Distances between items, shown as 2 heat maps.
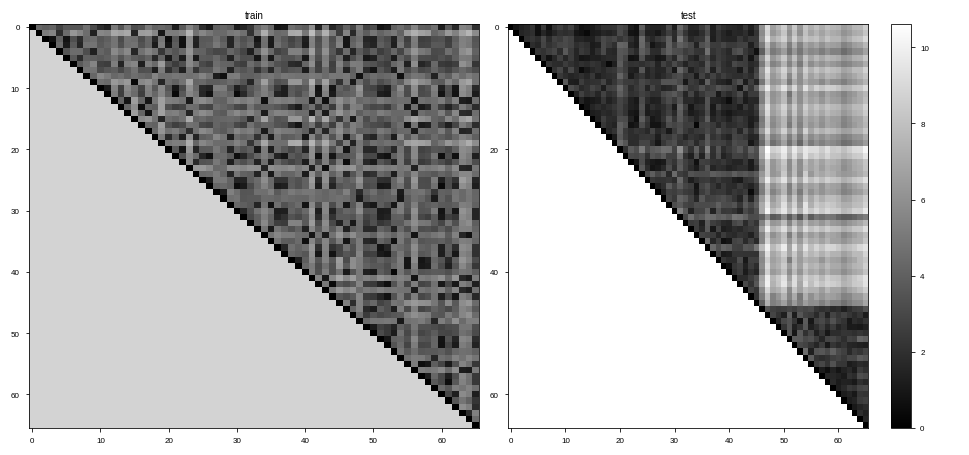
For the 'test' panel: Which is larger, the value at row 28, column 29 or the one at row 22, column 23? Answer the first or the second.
the first
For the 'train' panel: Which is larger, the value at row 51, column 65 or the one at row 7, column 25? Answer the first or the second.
the second
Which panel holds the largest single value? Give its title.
test
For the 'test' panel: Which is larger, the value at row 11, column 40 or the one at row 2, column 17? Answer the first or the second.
the second
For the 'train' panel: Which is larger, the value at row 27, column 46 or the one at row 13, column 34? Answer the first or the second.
the first
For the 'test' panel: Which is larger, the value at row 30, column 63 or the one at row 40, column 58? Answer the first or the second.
the first
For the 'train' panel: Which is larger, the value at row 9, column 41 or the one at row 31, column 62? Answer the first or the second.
the first
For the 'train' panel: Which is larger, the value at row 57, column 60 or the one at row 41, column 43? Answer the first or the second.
the first
